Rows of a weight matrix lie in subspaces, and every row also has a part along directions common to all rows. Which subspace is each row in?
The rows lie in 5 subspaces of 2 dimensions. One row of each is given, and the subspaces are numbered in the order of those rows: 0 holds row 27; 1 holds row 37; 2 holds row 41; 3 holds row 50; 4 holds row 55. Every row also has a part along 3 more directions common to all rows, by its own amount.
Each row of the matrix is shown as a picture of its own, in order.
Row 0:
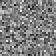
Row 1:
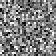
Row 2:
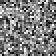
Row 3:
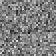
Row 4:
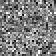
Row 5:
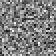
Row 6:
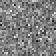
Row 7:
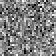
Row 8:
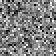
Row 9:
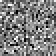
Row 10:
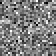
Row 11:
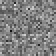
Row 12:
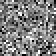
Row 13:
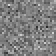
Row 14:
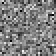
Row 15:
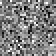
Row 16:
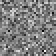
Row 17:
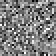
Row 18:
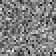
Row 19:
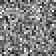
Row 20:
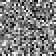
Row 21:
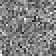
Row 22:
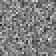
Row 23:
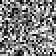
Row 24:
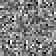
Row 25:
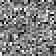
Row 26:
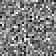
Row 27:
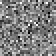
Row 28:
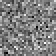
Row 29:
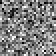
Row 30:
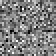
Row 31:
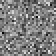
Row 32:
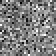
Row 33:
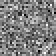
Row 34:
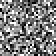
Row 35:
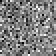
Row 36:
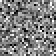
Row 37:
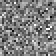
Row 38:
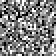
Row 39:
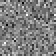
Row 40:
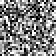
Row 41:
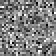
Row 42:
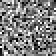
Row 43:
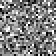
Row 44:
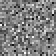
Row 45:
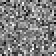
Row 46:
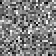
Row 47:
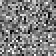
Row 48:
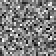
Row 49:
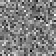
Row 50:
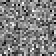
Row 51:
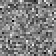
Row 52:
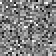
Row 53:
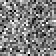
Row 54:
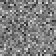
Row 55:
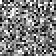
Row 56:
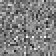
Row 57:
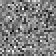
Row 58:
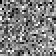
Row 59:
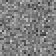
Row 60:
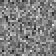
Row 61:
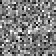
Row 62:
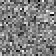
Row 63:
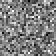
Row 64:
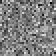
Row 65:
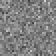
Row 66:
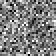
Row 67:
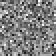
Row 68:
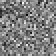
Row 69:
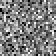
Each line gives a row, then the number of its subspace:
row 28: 1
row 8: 1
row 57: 0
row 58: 4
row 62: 0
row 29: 4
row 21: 0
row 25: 0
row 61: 0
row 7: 3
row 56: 1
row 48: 1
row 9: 1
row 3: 0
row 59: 4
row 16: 4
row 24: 2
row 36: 1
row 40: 3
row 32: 4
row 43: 2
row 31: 2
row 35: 4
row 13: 1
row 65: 2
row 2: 3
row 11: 0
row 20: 3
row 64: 4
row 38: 3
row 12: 2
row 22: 1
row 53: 4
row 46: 0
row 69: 2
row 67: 3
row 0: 0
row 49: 3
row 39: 3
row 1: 2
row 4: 2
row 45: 3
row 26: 1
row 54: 4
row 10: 0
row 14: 0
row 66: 4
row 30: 0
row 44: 1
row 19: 3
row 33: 2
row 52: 0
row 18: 4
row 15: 0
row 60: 3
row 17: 1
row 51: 2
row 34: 2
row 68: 3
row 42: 1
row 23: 4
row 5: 1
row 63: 2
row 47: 0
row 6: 1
